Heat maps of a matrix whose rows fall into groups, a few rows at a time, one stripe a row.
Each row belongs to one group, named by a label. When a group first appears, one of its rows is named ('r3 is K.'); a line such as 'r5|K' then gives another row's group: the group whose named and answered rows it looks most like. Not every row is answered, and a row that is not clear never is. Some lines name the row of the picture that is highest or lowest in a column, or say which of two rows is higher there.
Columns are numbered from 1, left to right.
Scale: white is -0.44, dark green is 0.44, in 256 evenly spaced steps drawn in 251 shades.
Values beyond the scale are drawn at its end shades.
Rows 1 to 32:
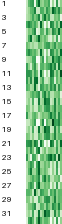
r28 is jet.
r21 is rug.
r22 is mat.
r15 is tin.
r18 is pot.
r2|pot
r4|rug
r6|mat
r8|rug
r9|pot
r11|rug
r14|tin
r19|tin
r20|tin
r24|mat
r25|mat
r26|tin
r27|mat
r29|tin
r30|pot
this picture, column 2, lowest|18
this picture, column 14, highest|18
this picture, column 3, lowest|23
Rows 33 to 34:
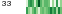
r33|mat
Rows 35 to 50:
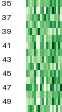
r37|tin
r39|mat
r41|pot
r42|jet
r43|pot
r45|jet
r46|pot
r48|pot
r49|pot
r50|mat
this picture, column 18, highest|47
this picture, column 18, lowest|37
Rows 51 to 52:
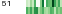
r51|pot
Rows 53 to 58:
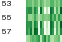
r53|rug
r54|rug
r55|jet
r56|rug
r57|rug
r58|tin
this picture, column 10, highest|58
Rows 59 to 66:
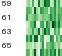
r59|tin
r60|jet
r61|jet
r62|pot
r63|tin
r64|rug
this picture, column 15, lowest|64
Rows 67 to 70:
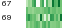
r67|pot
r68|tin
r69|rug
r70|tin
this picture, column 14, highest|67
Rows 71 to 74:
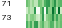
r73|pot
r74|rug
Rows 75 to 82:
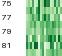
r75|tin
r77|tin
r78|pot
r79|pot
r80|jet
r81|rug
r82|pot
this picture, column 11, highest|75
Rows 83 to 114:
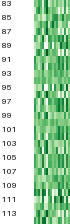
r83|mat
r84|mat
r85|tin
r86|tin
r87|mat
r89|pot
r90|mat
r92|jet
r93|pot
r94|rug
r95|pot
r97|jet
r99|mat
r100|tin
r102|jet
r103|mat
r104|mat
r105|jet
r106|jet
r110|rug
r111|pot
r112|pot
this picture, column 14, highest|111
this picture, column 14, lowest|86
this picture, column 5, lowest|104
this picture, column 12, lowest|110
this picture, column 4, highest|104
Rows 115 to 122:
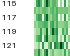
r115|mat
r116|tin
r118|tin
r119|tin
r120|mat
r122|mat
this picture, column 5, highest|121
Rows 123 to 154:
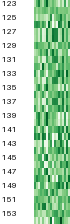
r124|tin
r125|pot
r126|rug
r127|tin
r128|tin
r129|rug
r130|tin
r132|jet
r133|jet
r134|tin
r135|mat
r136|jet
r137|tin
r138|jet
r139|mat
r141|jet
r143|pot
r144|jet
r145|mat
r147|mat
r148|rug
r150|tin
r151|rug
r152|rug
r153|tin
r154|pot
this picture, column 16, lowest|143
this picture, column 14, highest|154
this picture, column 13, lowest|139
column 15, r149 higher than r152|Yes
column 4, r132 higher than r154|Yes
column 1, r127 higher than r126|No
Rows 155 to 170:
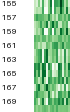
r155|pot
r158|tin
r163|mat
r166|jet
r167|mat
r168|rug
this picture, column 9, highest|155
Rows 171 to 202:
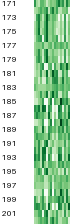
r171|jet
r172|tin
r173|mat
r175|mat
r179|mat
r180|pot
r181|tin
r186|rug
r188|pot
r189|jet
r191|mat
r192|rug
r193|rug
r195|mat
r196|pot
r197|pot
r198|pot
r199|jet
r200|rug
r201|mat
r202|tin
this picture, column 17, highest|180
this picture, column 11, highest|182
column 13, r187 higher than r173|Yes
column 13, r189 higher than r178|Yes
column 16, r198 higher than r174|No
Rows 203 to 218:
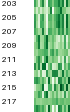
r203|jet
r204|pot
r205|jet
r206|jet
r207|jet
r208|mat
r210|tin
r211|mat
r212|rug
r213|tin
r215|pot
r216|mat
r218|rug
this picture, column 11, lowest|212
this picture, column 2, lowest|204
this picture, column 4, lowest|204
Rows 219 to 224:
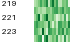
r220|tin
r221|mat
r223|jet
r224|mat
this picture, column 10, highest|219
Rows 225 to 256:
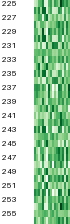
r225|pot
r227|mat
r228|jet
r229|jet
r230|rug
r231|tin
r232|rug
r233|jet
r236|tin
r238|rug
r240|tin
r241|pot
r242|pot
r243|rug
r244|tin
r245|mat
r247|jet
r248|pot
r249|mat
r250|jet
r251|mat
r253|jet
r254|pot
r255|tin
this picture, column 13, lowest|245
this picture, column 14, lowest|240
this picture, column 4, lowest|248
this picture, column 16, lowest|248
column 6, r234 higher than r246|Yes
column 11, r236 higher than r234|Yes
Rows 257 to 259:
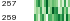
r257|mat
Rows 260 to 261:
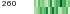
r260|pot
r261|tin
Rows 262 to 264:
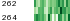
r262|jet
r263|pot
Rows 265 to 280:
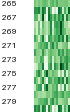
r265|tin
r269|pot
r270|jet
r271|tin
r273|pot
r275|mat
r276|jet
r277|mat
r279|tin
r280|rug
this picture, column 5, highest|267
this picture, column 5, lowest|277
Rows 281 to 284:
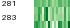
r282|mat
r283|mat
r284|rug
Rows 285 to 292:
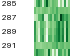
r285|mat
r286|tin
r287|pot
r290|jet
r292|rug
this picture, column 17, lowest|285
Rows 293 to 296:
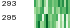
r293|jet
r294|pot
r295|mat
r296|mat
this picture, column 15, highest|293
